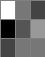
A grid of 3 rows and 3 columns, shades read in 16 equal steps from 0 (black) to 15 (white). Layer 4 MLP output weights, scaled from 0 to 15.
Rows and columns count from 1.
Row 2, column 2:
5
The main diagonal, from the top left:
15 5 7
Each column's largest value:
15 7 9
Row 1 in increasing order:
4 7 15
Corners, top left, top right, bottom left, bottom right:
15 4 4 7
